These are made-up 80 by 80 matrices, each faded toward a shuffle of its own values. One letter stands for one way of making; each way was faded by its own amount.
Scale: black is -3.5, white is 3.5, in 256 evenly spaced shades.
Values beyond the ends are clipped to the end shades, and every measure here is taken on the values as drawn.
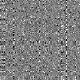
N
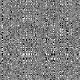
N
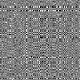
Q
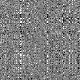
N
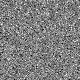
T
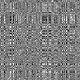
Q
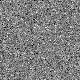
T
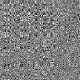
N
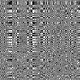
Q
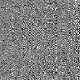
N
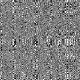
N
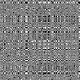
Q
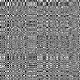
Q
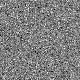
T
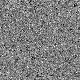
T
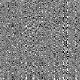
N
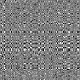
Q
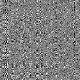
N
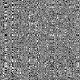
N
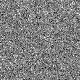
T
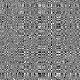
Q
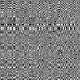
Q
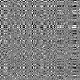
Q
